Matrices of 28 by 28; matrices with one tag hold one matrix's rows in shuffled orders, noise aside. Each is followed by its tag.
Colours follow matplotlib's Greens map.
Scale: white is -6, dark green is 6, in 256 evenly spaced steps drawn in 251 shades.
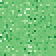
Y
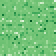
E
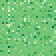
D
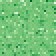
E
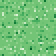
E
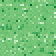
E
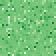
D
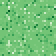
D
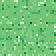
E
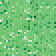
Y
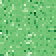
Y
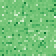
E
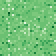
D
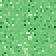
Y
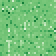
D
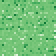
E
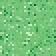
Y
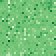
D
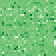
E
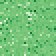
Y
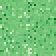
Y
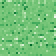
E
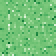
D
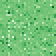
D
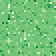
D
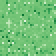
D
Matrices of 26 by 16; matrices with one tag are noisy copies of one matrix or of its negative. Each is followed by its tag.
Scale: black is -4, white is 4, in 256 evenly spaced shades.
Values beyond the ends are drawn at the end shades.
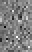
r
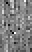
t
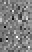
r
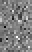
r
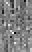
t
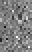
r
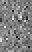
r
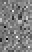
r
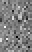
r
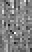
t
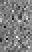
r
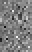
r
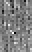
t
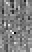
t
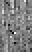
t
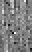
t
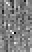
t
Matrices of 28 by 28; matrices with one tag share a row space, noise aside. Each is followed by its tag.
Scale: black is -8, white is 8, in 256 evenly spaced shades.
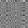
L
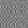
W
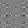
L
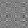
L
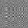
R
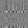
R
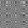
L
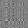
R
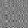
R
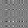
R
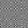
W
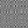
W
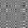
L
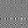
W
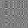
R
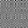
W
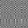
W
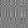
W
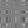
L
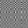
W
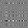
R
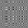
R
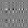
R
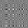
R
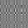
W
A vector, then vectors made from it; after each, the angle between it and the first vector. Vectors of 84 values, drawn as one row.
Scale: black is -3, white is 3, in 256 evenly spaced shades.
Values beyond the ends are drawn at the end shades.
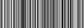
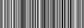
nearly parallel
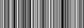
partly aligned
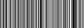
partly opposed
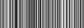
partly opposed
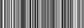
nearly parallel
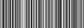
nearly opposite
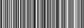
partly aligned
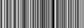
partly aligned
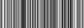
nearly parallel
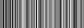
nearly opposite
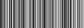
partly aligned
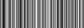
orthogonal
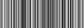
nearly parallel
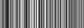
partly opposed
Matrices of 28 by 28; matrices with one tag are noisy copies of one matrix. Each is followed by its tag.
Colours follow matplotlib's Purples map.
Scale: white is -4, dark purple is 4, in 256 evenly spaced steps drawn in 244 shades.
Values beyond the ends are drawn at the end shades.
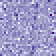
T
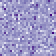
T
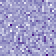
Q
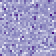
T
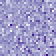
Q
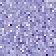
Q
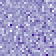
Q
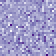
Q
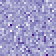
Q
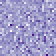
Q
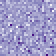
Q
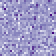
T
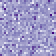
T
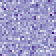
T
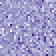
Q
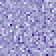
Q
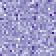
T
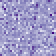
T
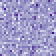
T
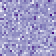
T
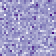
T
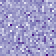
Q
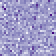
T
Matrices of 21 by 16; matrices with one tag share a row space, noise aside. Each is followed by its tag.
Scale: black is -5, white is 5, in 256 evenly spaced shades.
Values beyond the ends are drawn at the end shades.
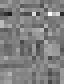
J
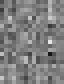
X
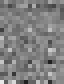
X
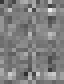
X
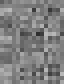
J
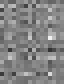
X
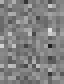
X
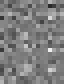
X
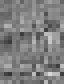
J
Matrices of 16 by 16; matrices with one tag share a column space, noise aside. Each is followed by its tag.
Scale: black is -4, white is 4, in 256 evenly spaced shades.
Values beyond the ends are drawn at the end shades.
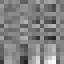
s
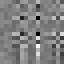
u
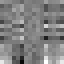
s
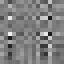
u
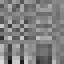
s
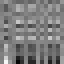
s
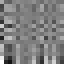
s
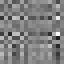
u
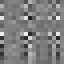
u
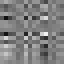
u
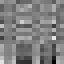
s
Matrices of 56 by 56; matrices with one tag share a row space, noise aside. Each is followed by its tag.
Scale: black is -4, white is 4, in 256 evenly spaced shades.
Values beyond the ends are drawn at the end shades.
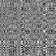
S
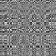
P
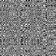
S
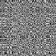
P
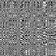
S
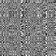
S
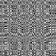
P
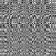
P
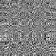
P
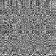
P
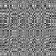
P
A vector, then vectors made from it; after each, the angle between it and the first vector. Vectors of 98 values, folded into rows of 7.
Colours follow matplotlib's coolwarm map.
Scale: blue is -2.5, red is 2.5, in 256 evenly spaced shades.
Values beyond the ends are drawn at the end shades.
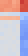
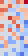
partly aligned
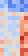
nearly opposite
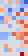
partly opposed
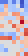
partly opposed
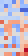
partly opposed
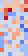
partly aligned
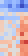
nearly opposite
